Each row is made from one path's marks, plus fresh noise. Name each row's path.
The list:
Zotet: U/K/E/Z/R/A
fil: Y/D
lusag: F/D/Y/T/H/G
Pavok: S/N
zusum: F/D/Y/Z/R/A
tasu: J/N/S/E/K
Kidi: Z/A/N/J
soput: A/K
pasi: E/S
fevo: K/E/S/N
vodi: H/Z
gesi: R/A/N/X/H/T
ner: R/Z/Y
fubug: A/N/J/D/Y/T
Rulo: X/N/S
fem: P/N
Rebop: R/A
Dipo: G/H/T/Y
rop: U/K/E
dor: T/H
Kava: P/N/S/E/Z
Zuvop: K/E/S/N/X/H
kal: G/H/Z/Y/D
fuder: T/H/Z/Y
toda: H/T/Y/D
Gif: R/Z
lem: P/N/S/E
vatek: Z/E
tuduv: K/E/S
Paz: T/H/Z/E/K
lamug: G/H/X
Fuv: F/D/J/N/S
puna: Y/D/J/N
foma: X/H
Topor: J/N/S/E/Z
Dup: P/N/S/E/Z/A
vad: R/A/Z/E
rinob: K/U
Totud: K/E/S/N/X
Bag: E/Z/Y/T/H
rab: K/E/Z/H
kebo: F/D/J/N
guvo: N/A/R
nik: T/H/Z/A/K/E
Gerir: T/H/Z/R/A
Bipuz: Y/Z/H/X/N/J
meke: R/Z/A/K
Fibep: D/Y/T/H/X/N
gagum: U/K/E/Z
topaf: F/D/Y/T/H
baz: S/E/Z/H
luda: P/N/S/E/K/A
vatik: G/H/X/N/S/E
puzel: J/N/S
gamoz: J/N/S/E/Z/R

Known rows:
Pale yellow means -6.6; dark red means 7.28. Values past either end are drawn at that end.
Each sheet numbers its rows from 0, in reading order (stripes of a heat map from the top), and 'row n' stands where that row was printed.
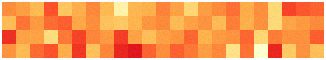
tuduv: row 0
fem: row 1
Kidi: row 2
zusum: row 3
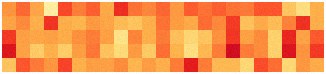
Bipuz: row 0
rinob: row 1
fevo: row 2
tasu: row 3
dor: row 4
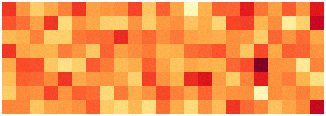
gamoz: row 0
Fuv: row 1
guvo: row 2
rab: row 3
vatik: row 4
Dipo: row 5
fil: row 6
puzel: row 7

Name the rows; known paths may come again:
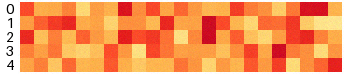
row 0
Zotet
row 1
lusag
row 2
nik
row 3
Zuvop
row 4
pasi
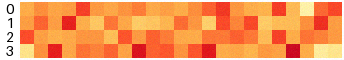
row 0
vodi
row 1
rinob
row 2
rab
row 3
Fibep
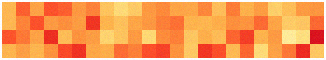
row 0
fem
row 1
Rulo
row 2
Fuv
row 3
ner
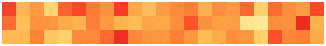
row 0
Kidi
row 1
soput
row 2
guvo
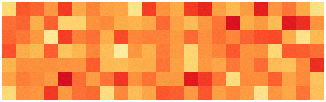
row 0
Dipo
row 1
rop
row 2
Bipuz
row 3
tuduv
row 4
Pavok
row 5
fuder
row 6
fil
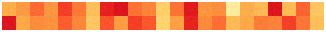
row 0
Gerir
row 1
Paz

